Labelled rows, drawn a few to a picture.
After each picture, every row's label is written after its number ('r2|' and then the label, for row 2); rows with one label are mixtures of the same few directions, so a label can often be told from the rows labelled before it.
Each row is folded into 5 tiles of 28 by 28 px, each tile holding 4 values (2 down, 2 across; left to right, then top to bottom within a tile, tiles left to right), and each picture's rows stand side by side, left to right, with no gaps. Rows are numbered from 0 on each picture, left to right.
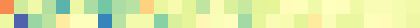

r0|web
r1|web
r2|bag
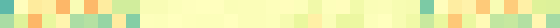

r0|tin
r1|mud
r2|bag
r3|tin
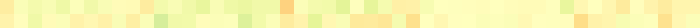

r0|tin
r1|web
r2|tin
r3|web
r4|web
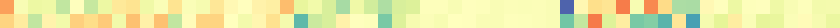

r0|tin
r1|bag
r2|web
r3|bag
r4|tin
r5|bag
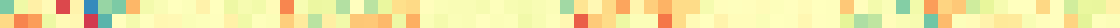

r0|mud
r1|mud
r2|tin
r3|web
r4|web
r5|web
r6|mud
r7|mud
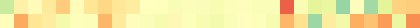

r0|web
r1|bag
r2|tin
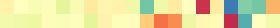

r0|mud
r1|mud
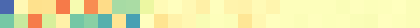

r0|tin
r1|web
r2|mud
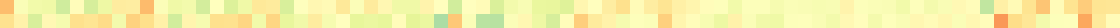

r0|tin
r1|tin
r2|tin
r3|bag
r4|web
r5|bag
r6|tin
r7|web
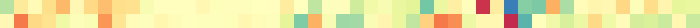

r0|web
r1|web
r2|bag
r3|mud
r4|tin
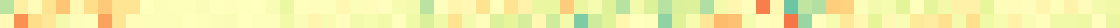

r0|web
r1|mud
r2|tin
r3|tin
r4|web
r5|mud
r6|tin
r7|tin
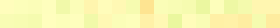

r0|mud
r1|tin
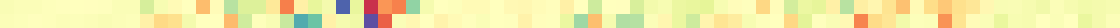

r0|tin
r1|mud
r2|mud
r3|web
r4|bag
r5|mud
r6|web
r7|web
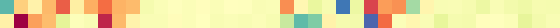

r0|web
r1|tin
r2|mud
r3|web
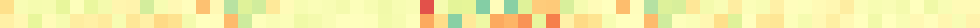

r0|tin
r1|mud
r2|web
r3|tin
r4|mud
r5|bag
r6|tin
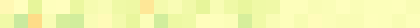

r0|bag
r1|web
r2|bag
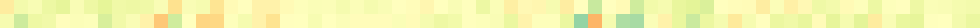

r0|web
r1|bag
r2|tin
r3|mud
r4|bag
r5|tin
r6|bag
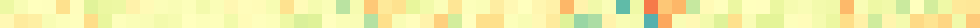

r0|mud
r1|mud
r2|mud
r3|bag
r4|mud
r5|bag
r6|tin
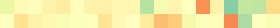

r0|web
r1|mud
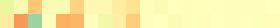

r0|bag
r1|bag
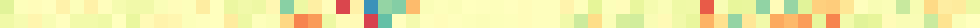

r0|tin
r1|mud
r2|mud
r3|web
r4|bag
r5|tin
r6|mud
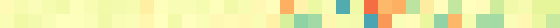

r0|web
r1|tin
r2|mud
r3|bag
